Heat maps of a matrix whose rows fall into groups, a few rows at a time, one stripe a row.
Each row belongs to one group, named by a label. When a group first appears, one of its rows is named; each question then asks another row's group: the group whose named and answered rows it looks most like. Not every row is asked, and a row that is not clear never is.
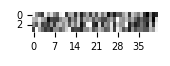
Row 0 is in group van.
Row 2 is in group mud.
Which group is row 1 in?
mud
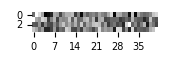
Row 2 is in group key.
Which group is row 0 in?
mud
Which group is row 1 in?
van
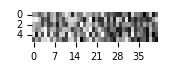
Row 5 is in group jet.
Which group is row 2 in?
key
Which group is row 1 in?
mud
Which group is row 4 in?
van
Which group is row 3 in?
van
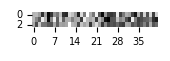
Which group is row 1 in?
van
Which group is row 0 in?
key
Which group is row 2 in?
key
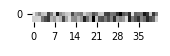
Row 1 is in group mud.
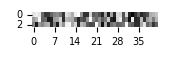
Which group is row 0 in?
mud
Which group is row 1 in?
mud
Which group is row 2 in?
key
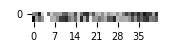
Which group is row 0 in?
jet
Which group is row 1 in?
jet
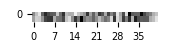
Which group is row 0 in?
mud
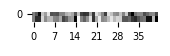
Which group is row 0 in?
jet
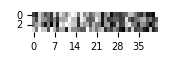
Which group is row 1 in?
key
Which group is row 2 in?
key
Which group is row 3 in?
van
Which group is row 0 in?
key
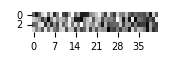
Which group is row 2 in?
key
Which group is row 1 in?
mud
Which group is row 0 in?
jet
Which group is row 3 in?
van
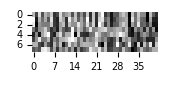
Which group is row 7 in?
jet
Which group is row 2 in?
van
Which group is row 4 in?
jet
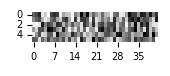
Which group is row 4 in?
van
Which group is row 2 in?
mud
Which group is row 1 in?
jet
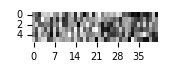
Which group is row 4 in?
key
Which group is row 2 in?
key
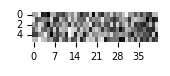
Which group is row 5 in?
van
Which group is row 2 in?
mud
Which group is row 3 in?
key
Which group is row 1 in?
van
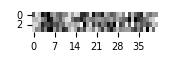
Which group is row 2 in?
mud
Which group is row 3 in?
key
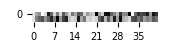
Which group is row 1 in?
key
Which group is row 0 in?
van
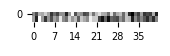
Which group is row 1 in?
key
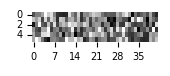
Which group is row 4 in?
jet
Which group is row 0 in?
jet
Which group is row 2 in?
key
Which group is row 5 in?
mud
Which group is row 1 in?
van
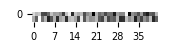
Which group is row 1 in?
key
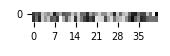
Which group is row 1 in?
jet
